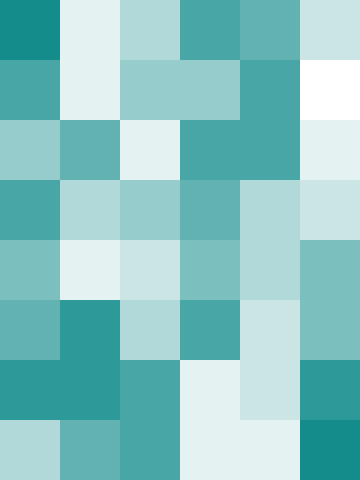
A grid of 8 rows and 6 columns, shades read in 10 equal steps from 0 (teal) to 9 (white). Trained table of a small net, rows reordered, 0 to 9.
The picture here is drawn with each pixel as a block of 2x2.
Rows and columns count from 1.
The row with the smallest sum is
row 7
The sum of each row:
26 31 28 29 33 23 20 27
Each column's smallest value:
0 1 2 2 2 0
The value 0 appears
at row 1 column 1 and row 8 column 6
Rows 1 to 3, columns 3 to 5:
6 2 3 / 5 5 2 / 8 2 2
